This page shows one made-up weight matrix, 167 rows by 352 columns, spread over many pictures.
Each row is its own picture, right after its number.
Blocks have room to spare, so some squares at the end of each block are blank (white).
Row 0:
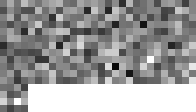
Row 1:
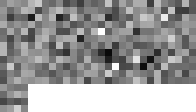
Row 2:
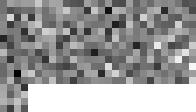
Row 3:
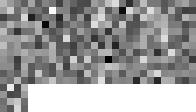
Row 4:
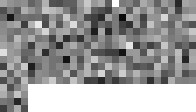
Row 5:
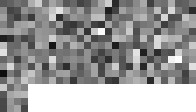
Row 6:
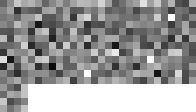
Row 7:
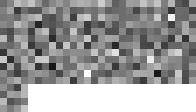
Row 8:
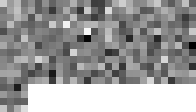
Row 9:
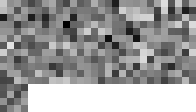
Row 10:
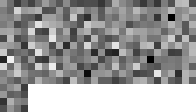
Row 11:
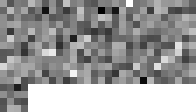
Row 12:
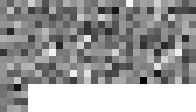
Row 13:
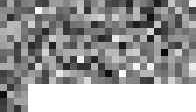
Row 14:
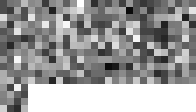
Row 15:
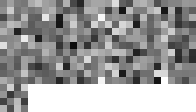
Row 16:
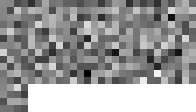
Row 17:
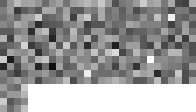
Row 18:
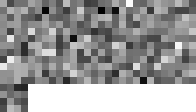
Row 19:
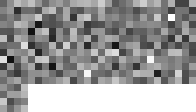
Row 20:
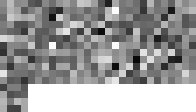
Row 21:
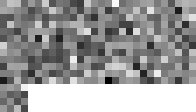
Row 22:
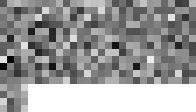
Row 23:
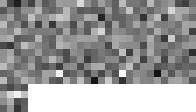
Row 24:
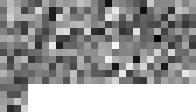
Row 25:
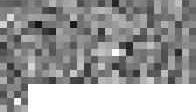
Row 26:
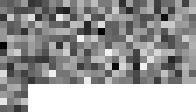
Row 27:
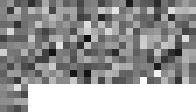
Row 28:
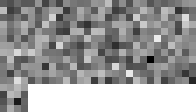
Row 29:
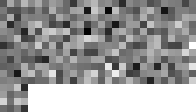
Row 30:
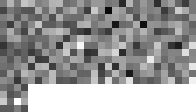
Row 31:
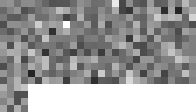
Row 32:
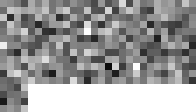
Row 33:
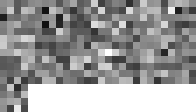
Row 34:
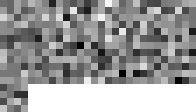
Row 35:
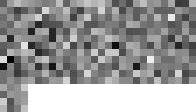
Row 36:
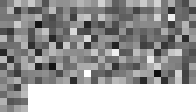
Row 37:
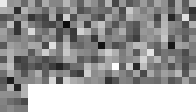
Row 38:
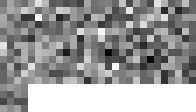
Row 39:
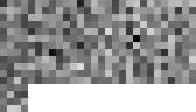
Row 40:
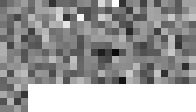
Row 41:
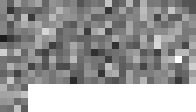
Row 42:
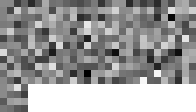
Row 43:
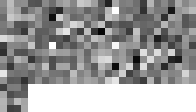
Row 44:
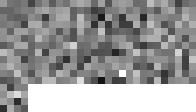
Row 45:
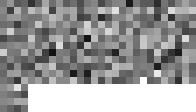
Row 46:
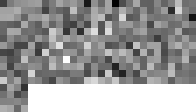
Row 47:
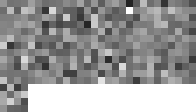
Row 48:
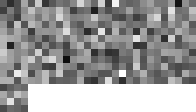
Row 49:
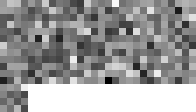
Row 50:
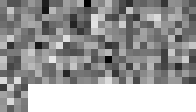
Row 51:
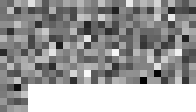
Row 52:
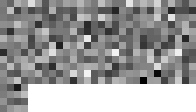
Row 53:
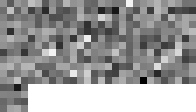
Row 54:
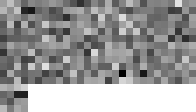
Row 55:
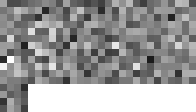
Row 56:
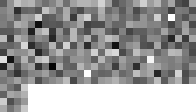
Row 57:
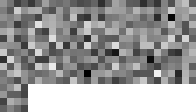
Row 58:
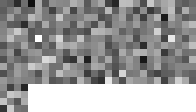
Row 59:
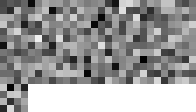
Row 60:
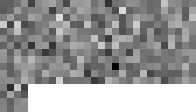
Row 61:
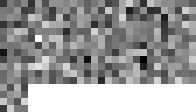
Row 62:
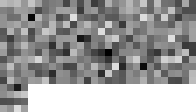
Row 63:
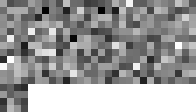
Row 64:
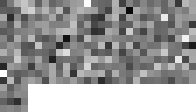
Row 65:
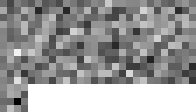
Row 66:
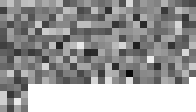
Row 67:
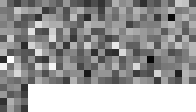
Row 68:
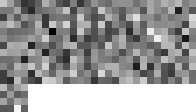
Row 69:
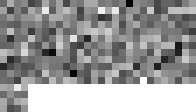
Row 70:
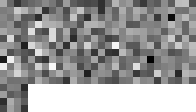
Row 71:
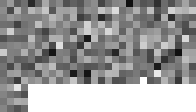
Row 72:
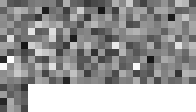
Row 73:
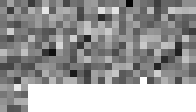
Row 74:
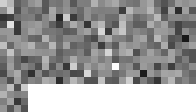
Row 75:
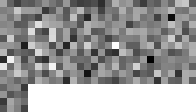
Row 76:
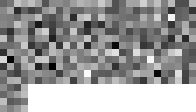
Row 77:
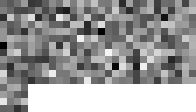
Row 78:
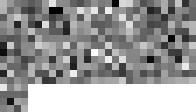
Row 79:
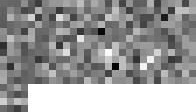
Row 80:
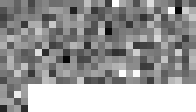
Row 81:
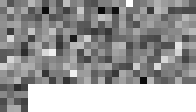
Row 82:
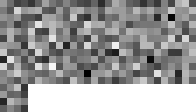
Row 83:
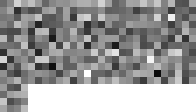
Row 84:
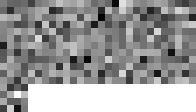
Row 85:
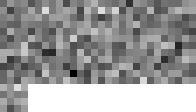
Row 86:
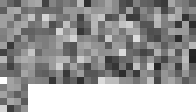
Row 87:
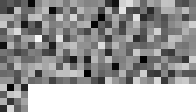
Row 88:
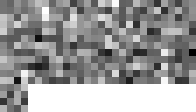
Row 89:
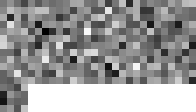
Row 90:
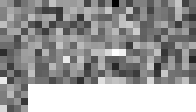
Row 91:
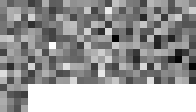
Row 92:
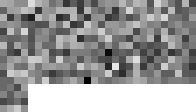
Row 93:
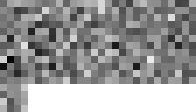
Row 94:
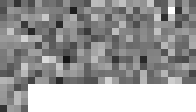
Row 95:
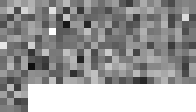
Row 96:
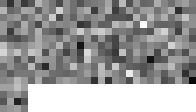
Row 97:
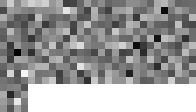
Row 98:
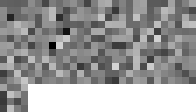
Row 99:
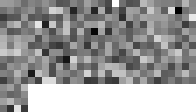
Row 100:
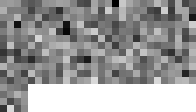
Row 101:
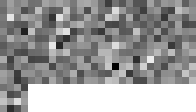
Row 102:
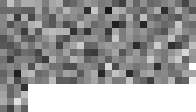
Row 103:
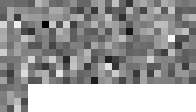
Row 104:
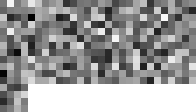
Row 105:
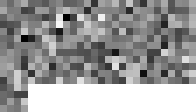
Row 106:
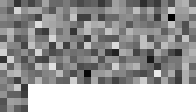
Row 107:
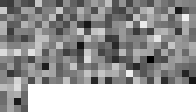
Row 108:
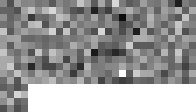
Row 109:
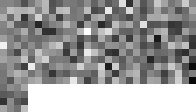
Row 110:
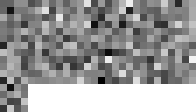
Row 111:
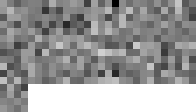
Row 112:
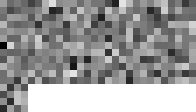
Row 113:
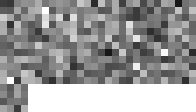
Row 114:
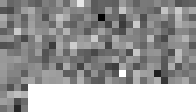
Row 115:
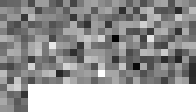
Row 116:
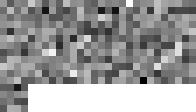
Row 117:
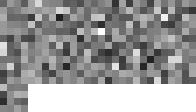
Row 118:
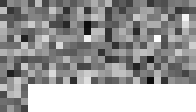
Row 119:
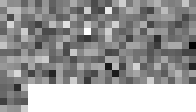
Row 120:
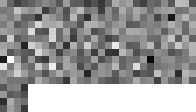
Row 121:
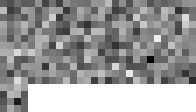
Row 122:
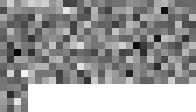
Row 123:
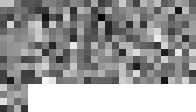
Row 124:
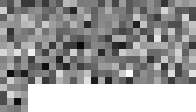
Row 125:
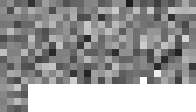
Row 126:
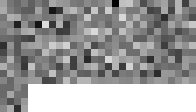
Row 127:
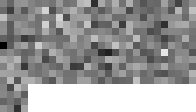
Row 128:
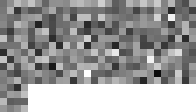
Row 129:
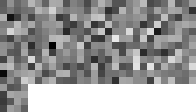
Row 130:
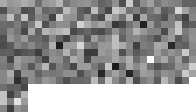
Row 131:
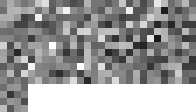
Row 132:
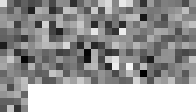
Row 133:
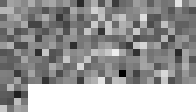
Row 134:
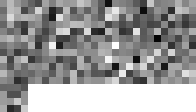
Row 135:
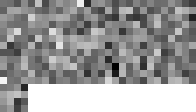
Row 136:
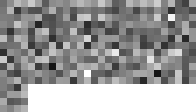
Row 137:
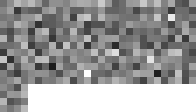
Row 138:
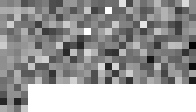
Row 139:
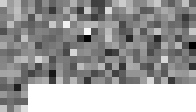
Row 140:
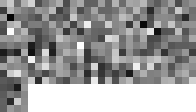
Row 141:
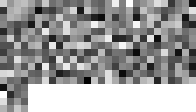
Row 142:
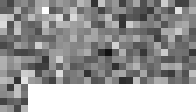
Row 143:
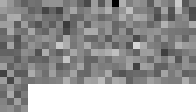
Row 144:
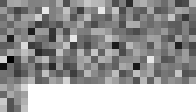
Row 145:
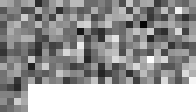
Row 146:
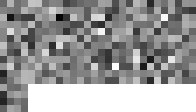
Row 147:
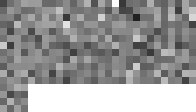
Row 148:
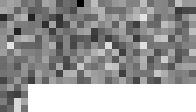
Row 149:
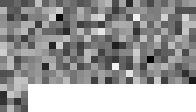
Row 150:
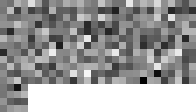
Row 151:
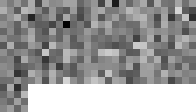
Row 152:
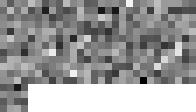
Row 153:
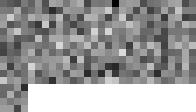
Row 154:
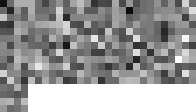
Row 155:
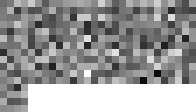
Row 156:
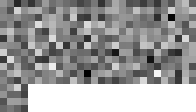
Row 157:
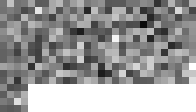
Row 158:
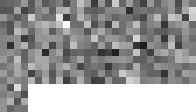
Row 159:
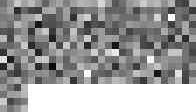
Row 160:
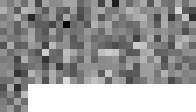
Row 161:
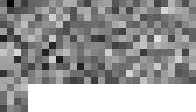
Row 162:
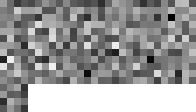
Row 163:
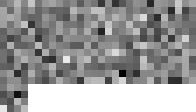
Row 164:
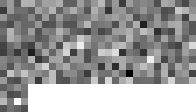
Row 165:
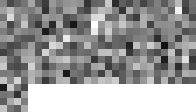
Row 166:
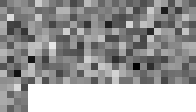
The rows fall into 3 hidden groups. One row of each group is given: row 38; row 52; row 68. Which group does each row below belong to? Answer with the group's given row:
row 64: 68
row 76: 52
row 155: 52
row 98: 38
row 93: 52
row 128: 52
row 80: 68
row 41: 38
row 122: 38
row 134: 38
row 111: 68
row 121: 38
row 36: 52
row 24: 38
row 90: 68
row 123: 68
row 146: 38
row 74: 68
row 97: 38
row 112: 68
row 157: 38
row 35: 52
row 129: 38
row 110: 68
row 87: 68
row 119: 38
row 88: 68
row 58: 68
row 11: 52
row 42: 52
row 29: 38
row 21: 68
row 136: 52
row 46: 68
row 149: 38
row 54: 68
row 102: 38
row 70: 52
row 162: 52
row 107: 38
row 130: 38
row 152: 52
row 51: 52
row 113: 68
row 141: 38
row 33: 68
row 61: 68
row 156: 52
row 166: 38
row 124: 38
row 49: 68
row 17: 52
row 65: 38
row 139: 38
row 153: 68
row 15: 68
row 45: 52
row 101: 38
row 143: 68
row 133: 68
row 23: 68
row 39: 68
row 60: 68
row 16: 52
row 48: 68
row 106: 52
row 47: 68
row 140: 38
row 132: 68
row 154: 68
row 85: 52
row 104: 38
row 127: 68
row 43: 38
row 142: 68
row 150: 52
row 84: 68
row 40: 68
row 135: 68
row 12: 52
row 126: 68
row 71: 52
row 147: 68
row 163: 68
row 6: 52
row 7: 52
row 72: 52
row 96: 38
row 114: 68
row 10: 52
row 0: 38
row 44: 68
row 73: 52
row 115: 38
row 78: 68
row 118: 38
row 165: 68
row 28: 38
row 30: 38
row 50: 68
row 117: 38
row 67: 52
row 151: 68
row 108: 68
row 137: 52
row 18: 52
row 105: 68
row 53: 52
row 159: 52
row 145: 38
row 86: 68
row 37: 68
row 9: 68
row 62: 38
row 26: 38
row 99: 68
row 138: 38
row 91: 38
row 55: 52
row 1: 38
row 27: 52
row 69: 52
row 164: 38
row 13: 38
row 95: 68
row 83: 52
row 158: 68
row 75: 52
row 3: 68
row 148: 68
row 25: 68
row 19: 52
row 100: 68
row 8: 38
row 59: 68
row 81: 52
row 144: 52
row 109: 38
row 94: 68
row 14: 68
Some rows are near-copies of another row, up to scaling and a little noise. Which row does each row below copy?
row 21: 49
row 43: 20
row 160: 151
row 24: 134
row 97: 122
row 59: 87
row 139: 8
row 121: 28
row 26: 77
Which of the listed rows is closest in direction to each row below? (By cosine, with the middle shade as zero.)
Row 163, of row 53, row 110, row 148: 148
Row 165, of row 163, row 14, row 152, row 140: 163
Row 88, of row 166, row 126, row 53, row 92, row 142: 142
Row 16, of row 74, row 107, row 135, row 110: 110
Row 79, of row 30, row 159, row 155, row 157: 30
